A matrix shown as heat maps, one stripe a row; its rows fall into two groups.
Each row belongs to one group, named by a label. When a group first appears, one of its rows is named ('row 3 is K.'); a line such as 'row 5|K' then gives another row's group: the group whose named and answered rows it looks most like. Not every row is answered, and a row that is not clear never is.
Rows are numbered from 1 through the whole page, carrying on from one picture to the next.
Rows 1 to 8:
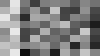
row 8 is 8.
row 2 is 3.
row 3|3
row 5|8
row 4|3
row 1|8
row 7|3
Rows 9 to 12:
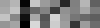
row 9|3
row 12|3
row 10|8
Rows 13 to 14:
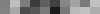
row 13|8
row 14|8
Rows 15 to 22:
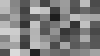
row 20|3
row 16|3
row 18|3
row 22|8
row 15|3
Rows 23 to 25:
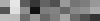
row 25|3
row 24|8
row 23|8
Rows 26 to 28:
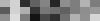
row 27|8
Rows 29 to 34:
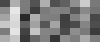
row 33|3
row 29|8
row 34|8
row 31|3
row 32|3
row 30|8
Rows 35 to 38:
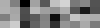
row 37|8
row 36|3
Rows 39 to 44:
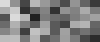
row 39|3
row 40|8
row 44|3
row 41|8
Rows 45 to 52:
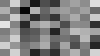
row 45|8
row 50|8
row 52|8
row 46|3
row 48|3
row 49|8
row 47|8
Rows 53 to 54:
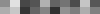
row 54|8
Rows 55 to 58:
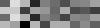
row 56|3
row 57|8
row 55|8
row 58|3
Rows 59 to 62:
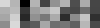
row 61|3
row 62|8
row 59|3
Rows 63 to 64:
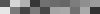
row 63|8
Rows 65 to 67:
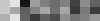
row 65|3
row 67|8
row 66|3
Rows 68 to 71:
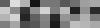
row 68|8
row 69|3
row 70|8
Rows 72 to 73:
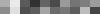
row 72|8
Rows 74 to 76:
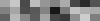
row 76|8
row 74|3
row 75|8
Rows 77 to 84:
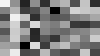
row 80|3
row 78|8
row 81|8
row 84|8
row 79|8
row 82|8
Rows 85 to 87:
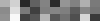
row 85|8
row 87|8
